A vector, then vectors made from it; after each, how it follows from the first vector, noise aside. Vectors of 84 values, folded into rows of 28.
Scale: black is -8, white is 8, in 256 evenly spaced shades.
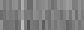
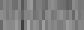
negated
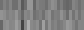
negated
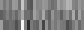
scaled up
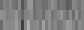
negated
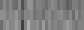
negated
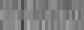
negated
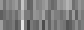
scaled up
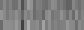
negated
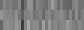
negated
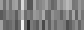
scaled up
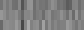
negated
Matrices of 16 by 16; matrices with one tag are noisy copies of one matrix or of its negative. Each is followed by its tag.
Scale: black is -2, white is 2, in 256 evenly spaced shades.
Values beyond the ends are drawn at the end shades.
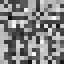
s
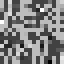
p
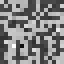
s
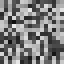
p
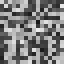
s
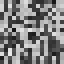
p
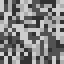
p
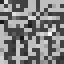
s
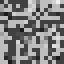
s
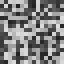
s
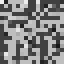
s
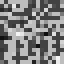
s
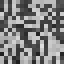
p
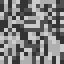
p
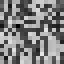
p
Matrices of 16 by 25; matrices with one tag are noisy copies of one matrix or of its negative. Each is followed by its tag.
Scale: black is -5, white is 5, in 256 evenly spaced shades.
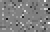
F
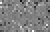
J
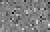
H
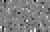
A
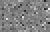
F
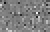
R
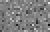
H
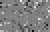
J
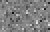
H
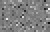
F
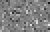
H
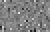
A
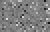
F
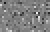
R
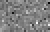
H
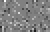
A
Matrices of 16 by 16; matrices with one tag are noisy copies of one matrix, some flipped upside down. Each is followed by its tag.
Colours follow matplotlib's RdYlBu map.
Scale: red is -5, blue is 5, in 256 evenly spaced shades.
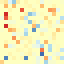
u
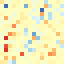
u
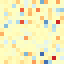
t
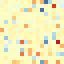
t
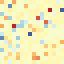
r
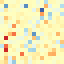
u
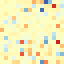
t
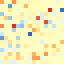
r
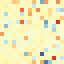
t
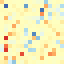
u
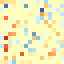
u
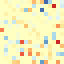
t
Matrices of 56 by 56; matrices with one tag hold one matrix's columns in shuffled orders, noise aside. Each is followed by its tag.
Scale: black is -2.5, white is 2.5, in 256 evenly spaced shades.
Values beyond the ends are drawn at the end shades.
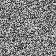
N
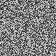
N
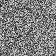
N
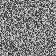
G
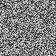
N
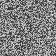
N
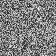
G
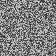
N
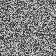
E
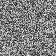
N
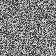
N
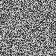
N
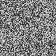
G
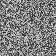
G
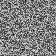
E
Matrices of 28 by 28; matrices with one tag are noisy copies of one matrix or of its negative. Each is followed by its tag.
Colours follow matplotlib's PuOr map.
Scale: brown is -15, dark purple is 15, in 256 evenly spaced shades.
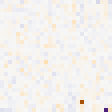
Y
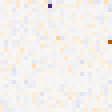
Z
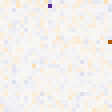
Z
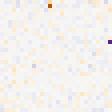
Z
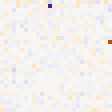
Z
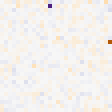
Z
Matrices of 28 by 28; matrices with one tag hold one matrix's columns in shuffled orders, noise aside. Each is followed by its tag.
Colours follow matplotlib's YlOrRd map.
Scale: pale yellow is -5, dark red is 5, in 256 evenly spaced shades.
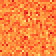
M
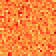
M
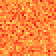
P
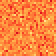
M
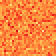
P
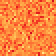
M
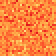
P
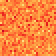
P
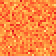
P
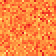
M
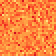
M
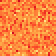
M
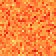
P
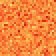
P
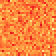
M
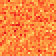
P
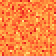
M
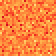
P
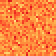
M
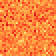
P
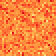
M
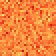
M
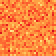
P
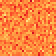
M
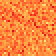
P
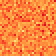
P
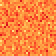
P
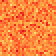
P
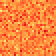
P
